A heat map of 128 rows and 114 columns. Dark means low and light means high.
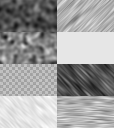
It is made of 4 by 2 panels. Panel 1,1: low, blotchy. Panel 1,2: high, slanting up to the right. Panel 2,1: middling, blotchy, strong in contrast. Panel 2,2: very high, flat. Panel 3,1: high, checkered. Panel 3,2: low, slanting down to the right. Panel 4,1: very high, slanting down to the right, faint in contrast. Panel 4,2: high, streaked across.
